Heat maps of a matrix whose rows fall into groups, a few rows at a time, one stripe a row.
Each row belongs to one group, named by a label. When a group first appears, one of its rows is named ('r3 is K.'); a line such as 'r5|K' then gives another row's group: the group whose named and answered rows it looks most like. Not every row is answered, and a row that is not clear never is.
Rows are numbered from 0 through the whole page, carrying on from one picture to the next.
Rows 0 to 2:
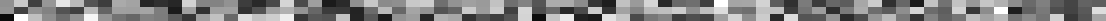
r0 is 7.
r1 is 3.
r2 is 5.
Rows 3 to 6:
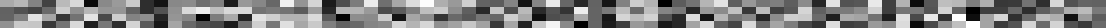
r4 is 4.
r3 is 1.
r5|3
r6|1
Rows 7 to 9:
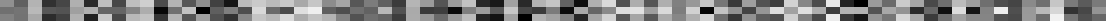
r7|1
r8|3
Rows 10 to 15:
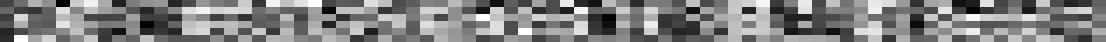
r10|5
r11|4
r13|4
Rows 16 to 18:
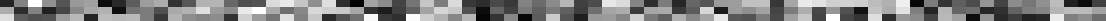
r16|5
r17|4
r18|1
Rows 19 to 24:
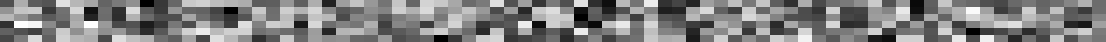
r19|4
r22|5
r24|3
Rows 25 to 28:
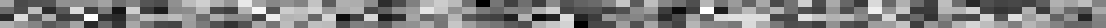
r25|4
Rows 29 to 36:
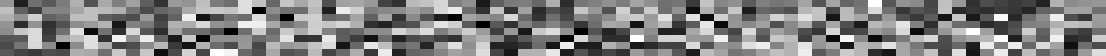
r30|4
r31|3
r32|4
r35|5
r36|3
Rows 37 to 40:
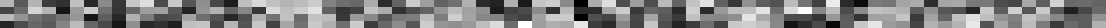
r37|1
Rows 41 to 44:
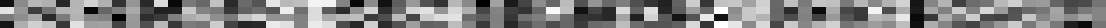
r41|5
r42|7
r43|4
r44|5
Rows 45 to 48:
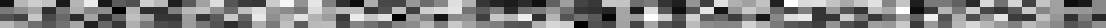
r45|5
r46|4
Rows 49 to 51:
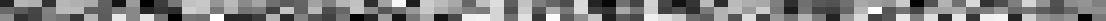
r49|4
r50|7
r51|3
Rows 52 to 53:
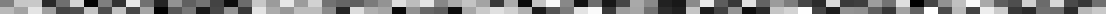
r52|1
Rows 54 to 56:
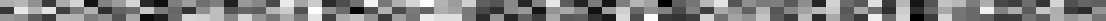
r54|1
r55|5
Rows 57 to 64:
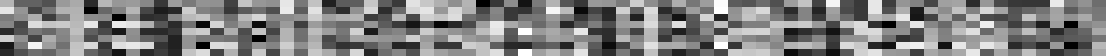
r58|7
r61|7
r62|7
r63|3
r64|7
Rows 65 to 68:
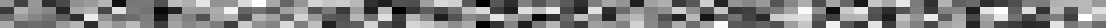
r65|4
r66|3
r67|3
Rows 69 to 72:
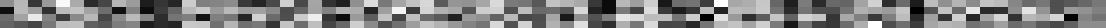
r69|7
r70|4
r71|3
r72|7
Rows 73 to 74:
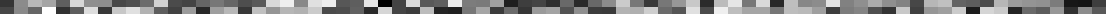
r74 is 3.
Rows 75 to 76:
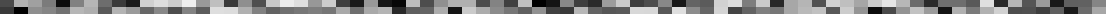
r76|3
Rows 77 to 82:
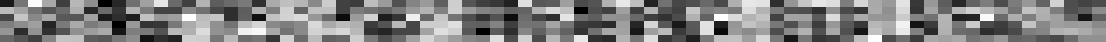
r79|5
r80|4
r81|4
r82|7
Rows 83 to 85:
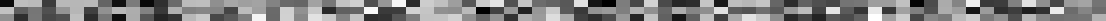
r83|4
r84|1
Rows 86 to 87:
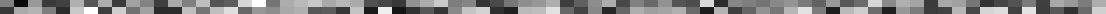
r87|3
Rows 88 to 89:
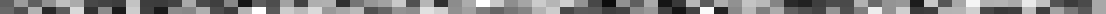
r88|7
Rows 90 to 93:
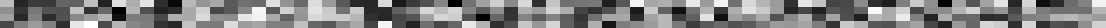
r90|3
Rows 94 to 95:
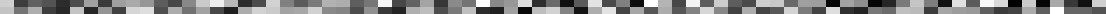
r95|1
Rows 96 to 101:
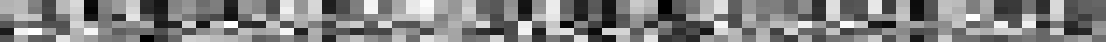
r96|1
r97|1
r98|1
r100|5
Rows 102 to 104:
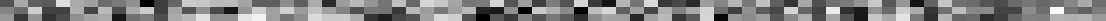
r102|4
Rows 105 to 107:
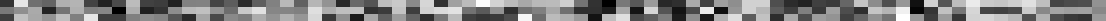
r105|7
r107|5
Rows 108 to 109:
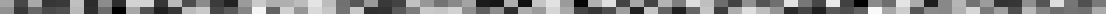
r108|1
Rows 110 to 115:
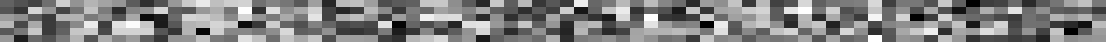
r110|4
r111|5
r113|3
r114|3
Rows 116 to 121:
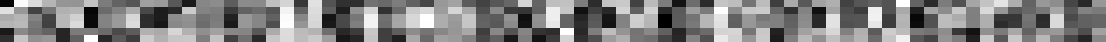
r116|5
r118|1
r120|5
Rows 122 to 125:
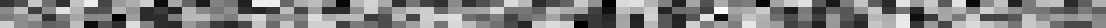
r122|3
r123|7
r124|4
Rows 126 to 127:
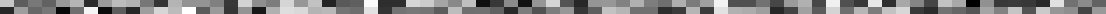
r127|5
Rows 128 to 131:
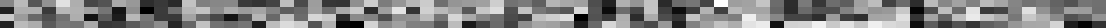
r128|7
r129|4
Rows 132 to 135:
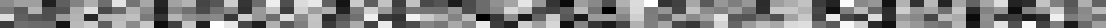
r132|3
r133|3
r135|3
